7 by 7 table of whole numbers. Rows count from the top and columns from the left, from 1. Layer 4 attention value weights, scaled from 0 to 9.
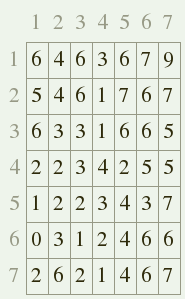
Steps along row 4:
same up up down up same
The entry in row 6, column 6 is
6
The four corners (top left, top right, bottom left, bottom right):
6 9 2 7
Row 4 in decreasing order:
5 5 4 3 2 2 2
